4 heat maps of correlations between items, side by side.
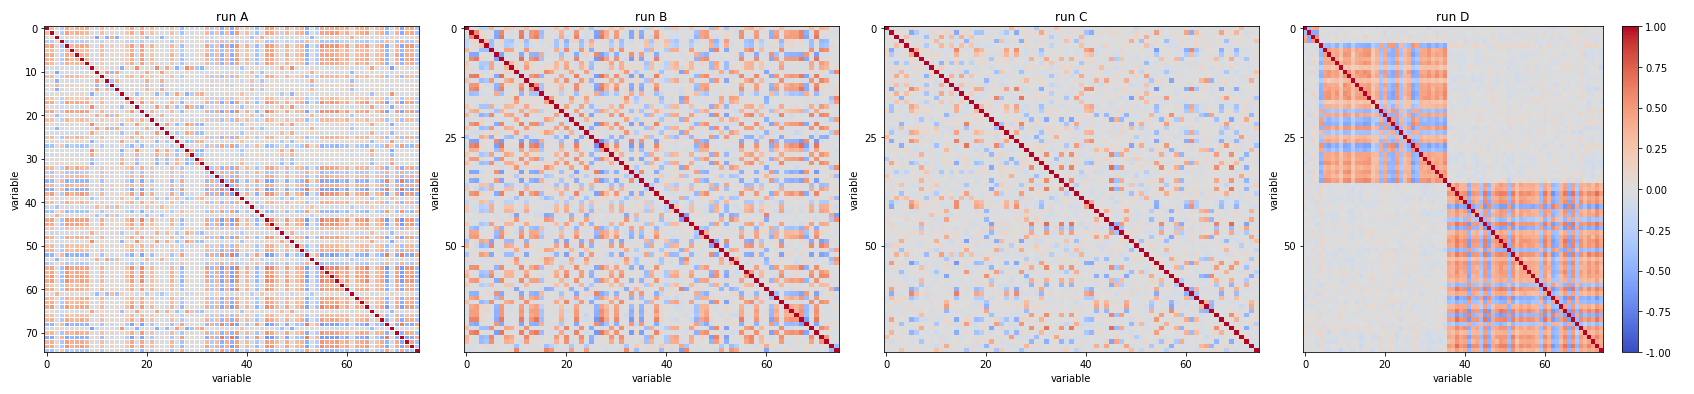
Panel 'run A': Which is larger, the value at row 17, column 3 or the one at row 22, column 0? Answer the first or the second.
the second
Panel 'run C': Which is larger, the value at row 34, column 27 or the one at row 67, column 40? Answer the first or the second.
the first
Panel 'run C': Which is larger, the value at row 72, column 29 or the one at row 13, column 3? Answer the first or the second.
the second
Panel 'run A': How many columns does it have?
75
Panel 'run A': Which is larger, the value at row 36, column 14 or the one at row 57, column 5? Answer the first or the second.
the second
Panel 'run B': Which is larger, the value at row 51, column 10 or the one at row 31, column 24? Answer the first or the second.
the first
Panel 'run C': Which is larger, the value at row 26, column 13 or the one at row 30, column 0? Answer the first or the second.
the first
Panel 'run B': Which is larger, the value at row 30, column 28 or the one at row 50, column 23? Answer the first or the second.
the second
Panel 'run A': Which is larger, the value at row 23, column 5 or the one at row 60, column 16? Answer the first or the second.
the second
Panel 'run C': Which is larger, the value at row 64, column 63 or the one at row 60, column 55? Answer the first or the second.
the first
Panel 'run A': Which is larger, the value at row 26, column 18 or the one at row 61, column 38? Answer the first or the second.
the second
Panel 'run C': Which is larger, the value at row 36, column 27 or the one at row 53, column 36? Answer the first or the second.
the second
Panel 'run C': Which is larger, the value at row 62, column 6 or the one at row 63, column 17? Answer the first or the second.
the second
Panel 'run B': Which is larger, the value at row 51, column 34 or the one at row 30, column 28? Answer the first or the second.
the second
